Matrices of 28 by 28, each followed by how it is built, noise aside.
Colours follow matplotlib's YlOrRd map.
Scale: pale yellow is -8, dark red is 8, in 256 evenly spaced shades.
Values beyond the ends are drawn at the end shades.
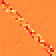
banded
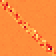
banded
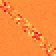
banded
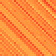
Toeplitz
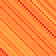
Toeplitz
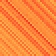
Toeplitz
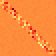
banded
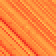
Toeplitz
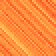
Toeplitz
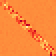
banded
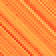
Toeplitz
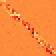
banded
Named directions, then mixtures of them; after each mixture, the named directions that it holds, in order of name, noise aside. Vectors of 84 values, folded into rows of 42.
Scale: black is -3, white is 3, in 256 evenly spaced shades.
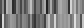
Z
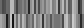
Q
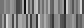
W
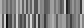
W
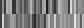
Z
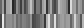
Z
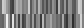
Q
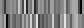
Q, W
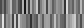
Q, W, Z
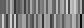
Q, W, Z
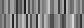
Q, W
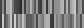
Q, W, Z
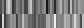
Z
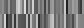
W
